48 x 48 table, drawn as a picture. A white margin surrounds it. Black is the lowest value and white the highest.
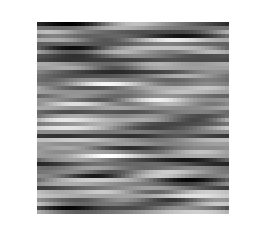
Grain: streaks across. Mirror symmetry: none. Histogram: bell-shaped. Slope: none. Ninth with the lowest average: top left. Calmest part: middle right.
